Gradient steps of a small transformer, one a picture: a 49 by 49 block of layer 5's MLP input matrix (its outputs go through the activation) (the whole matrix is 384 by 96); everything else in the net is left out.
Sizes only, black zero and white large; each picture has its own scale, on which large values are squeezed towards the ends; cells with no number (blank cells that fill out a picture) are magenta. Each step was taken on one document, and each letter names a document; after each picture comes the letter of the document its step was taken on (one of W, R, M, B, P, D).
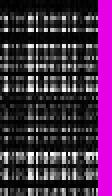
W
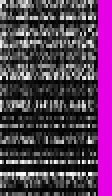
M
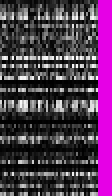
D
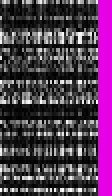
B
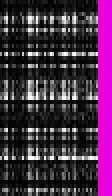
W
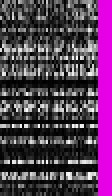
D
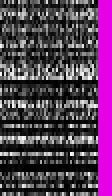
D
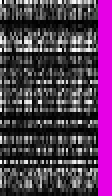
B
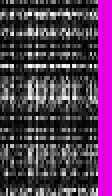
W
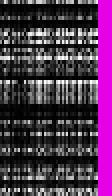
B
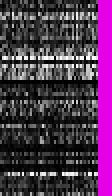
D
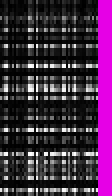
W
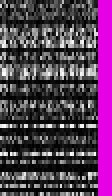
M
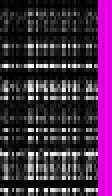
W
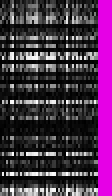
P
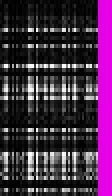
W
